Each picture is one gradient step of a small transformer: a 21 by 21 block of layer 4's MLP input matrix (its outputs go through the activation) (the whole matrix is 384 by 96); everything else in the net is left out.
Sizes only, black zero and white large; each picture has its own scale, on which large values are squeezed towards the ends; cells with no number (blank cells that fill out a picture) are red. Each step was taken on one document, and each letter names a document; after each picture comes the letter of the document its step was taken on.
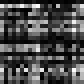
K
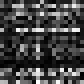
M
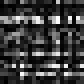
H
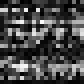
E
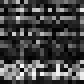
E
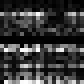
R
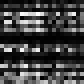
R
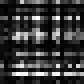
H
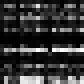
R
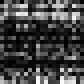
M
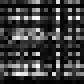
H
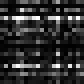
H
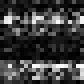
E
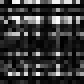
H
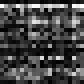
K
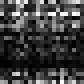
M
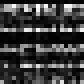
R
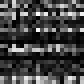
R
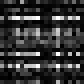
H
